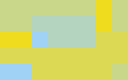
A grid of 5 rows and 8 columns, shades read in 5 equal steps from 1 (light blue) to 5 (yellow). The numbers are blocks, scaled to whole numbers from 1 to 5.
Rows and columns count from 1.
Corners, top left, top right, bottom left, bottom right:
3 3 1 3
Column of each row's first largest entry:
7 7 1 1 3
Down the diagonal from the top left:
3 3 1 4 4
